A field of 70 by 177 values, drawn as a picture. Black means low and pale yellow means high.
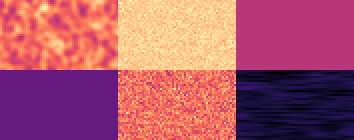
The table splits into 2 rows of 3 panels. Panel 1,1: high, blotchy. Panel 1,2: very high, fine-grained, faint in contrast. Panel 1,3: middling, flat. Panel 2,1: low, flat. Panel 2,2: high, fine-grained. Panel 2,3: very low, streaked across, faint in contrast.
